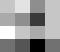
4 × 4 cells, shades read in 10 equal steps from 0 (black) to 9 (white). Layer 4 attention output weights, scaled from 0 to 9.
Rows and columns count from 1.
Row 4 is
4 3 0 4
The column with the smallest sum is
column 3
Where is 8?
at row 1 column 2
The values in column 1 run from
4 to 9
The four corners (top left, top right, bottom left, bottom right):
7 7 4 4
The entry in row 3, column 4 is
7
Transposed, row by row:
7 6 9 4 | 8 5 7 3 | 5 2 6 0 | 7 7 7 4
